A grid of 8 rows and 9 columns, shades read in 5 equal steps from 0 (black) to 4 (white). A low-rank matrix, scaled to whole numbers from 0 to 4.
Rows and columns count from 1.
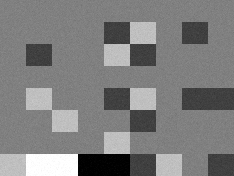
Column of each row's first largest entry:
1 6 5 1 2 3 5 2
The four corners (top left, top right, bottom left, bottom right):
2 2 3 1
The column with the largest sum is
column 3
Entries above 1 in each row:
9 7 7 9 6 8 9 5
